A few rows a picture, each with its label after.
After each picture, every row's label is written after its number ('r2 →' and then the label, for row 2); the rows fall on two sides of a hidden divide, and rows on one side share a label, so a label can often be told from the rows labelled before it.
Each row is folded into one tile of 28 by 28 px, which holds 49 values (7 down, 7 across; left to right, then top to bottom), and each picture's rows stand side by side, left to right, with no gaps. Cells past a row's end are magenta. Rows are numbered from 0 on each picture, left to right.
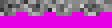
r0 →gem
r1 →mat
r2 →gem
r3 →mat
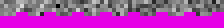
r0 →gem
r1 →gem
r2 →gem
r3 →gem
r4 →gem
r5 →gem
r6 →gem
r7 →gem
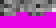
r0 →gem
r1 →gem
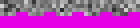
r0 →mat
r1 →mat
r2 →gem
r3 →mat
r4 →mat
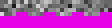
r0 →mat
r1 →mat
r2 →mat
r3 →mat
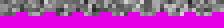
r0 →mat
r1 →mat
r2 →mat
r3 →gem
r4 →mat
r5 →mat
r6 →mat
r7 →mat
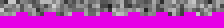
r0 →mat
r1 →mat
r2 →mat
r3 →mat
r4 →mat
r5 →mat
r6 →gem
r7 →gem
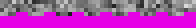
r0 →mat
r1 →mat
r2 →gem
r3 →gem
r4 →gem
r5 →gem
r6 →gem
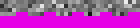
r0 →mat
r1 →gem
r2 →gem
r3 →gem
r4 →gem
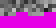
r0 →mat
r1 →mat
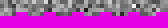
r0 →gem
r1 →mat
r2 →gem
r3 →mat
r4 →gem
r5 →gem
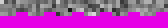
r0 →mat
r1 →gem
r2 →gem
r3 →mat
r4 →gem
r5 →gem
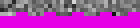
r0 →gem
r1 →mat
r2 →gem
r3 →gem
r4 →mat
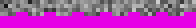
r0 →mat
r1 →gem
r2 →mat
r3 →gem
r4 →gem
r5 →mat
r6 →gem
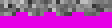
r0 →gem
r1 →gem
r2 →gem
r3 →gem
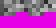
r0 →gem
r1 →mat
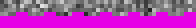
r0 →gem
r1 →gem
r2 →gem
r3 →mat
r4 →mat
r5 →mat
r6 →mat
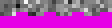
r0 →mat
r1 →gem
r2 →gem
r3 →mat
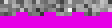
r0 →gem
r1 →mat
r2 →mat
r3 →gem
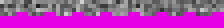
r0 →gem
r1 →gem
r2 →mat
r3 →mat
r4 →mat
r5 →mat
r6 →gem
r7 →gem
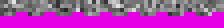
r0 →gem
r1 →gem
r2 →gem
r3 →mat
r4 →mat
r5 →gem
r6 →gem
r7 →gem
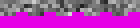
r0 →gem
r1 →gem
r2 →mat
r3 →mat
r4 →gem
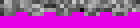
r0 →gem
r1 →mat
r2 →gem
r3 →gem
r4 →gem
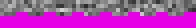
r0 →gem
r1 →gem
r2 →gem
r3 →gem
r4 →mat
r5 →gem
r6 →mat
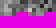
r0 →gem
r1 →mat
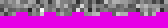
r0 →gem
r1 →mat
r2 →mat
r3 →mat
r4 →mat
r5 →mat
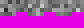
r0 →mat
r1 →gem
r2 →gem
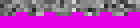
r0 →gem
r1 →mat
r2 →mat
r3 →mat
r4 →mat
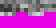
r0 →mat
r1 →mat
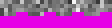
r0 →gem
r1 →gem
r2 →gem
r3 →mat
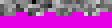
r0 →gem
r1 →mat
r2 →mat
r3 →mat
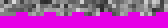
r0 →mat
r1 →mat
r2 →gem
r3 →mat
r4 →mat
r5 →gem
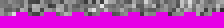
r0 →mat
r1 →gem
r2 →mat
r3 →gem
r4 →gem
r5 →gem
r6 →gem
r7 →gem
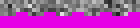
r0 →gem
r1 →gem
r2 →mat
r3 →gem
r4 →gem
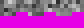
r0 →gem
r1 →mat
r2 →gem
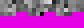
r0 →gem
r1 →gem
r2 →gem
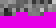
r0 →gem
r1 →mat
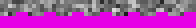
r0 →mat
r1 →gem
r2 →gem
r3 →mat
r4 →gem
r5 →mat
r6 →mat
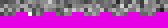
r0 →gem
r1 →gem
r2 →gem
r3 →gem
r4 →mat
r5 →gem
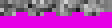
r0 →mat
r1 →gem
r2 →gem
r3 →gem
